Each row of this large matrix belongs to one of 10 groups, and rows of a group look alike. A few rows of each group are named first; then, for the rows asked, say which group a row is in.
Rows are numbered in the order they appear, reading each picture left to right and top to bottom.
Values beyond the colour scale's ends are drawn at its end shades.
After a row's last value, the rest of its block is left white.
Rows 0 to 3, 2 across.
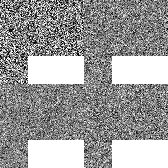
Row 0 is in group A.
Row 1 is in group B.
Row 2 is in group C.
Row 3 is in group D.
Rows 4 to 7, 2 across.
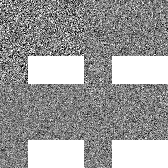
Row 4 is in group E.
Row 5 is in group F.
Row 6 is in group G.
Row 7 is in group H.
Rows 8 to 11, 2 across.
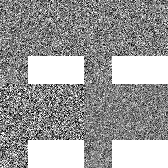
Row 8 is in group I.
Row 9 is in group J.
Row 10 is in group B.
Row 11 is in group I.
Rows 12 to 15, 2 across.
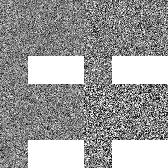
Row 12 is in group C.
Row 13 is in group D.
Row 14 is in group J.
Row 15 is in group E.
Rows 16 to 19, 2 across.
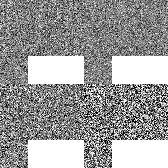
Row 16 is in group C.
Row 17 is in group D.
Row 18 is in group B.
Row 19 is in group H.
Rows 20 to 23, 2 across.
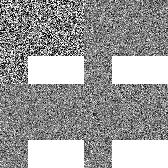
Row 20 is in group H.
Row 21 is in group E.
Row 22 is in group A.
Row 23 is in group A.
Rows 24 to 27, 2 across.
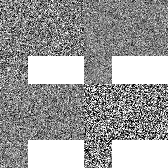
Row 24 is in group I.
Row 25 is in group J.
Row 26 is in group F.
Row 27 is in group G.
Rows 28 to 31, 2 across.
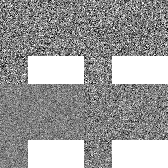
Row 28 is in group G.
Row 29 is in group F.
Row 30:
H
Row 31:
G
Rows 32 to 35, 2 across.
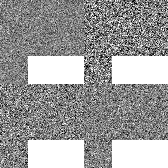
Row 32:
E
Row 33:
G
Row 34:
E
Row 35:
G
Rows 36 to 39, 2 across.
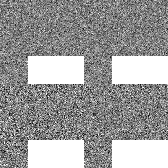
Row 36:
B
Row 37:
B
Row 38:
A
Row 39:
A
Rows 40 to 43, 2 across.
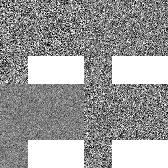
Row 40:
J
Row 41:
I
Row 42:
B
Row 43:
B
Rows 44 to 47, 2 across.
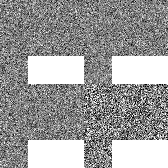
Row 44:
B
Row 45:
J
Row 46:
A
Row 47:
C
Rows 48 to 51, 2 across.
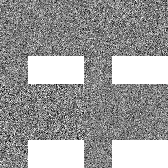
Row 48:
B
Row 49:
I
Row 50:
A
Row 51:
C
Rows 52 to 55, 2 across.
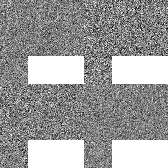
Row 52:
C
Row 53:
D
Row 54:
E
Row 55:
F
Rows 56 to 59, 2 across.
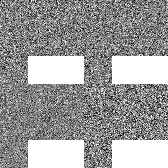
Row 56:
A
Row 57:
G
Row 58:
C
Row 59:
H
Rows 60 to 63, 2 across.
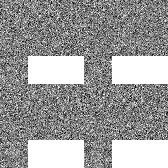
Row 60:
I
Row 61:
B
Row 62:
F
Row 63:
I
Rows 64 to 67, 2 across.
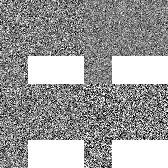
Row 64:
E
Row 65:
D
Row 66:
H
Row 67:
B
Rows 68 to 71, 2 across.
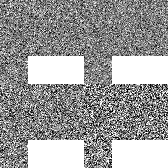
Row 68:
B
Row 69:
D
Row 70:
D
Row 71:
E
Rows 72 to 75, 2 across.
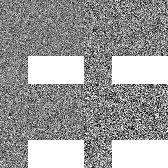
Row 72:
I
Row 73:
A
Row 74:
A
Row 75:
J
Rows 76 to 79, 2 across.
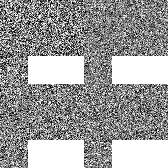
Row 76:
I
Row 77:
H
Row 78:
H
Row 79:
D
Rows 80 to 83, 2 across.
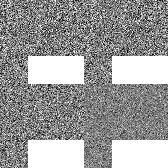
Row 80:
C
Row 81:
C
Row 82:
G
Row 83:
B
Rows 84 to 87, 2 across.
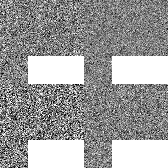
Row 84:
C
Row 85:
B
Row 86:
C
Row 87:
D
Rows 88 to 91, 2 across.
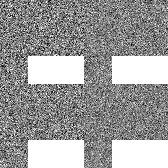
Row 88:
G
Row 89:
J
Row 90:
A
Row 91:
I
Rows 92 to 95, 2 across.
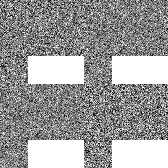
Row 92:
G
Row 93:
B
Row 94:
B
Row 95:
A
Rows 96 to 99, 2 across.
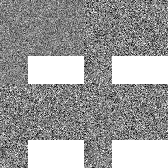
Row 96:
E
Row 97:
J
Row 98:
B
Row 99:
J
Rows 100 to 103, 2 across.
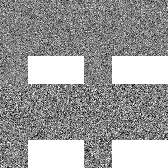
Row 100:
J
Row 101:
H
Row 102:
F
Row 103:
G
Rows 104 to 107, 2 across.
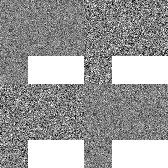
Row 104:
A
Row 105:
G
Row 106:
E
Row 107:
A
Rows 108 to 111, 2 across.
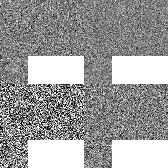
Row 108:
F
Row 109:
D
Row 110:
J
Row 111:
B
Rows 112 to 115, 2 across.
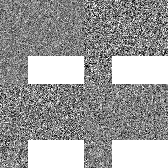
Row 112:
I
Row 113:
G
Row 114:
I
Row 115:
F
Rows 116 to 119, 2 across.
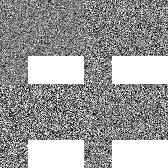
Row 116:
G
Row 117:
D
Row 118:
D
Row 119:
A
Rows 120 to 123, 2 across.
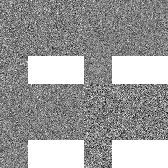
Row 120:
D
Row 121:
F
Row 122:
D
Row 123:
B
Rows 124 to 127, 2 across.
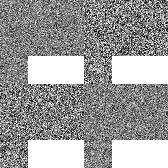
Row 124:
D
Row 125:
F
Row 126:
I
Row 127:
I
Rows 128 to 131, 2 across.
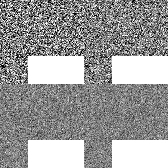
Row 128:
G
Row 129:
G
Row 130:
F
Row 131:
C
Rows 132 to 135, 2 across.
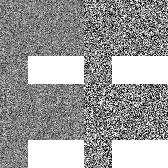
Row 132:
B
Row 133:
H
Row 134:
C
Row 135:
E
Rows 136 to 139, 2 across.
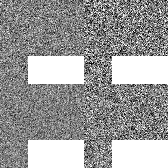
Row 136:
E
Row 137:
B
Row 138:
F
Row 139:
J
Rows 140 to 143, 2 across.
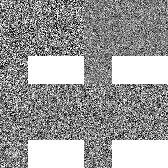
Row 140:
D
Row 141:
A
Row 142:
F
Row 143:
H
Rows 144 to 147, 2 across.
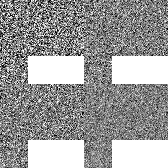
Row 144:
G
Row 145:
B
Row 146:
I
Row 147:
I
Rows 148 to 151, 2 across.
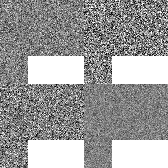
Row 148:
H
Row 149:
H
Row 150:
B
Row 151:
A
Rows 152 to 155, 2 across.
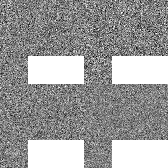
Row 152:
C
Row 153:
D
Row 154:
F
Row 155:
A
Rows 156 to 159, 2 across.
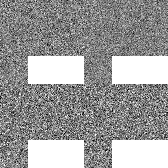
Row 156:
J
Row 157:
C
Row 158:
I
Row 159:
E
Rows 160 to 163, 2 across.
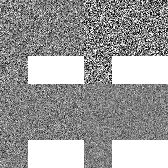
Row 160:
B
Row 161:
E
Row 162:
A
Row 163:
F
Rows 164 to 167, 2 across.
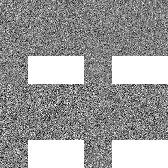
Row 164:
E
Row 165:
F
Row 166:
C
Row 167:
J
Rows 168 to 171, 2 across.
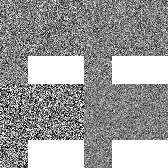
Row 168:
C
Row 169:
D
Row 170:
B
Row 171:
E
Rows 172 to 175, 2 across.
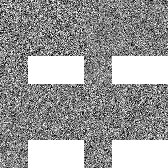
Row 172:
H
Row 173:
J
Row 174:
I
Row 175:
C
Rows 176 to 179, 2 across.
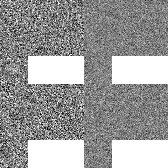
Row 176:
F
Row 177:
J
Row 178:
J
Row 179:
E
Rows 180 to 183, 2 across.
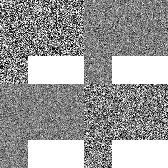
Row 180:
D
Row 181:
F
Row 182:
H
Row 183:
B
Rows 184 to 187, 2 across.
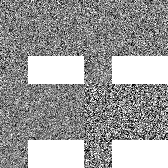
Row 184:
A
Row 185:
J
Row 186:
E
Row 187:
G
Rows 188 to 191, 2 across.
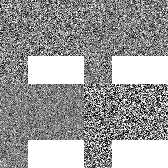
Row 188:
H
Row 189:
H
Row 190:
A
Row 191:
H
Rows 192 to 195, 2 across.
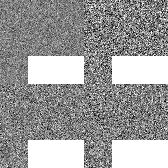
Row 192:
I
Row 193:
H
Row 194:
J
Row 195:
F
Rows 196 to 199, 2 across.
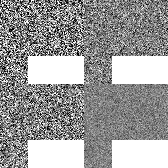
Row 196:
A
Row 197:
B
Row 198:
J
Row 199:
J
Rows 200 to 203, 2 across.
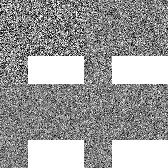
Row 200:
H
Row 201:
J
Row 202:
H
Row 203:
C
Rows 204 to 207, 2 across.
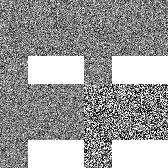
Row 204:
D
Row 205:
F
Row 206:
G
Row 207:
D
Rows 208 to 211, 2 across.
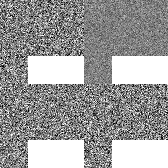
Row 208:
G
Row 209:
H
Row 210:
E
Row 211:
A
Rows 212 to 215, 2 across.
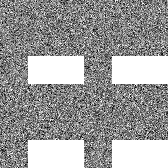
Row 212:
J
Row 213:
A
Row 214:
G
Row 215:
I
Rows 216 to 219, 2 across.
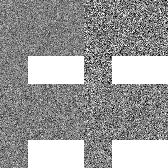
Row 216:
C
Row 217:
B
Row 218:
H
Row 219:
C
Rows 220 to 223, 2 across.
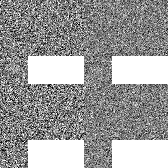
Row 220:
F
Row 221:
B
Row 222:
G
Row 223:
E
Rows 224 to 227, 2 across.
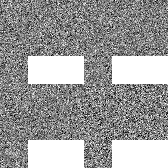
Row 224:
H
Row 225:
E
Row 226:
F
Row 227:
H
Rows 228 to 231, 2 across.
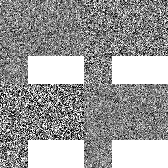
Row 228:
F
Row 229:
B
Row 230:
I
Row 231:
J
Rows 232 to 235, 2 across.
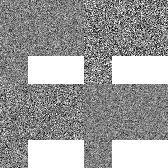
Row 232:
A
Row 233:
D
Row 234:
C
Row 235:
G
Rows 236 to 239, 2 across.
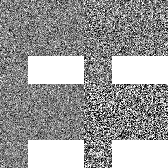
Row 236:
A
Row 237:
F
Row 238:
F
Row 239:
F
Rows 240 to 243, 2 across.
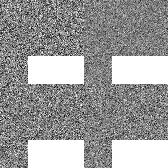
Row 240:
H
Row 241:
B
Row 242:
B
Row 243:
H
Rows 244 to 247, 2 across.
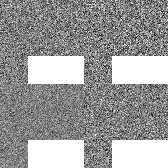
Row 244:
H
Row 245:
H
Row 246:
D
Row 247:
E
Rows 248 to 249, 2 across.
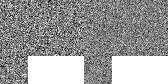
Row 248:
G
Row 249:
B
